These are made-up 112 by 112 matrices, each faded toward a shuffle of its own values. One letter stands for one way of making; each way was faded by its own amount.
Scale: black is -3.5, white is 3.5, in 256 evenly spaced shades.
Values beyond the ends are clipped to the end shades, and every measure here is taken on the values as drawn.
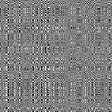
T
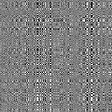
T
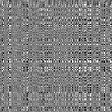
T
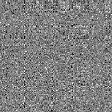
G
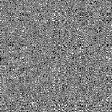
G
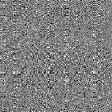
G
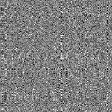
G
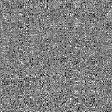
G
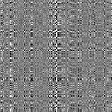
T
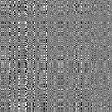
T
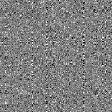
G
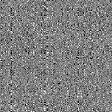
G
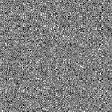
G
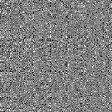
G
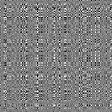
T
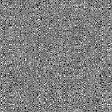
G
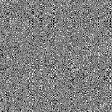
G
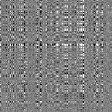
T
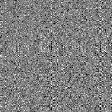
G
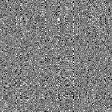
G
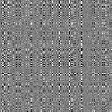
T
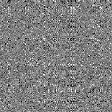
G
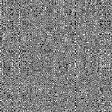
G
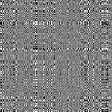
T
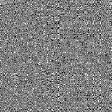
G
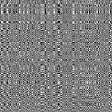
T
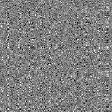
G
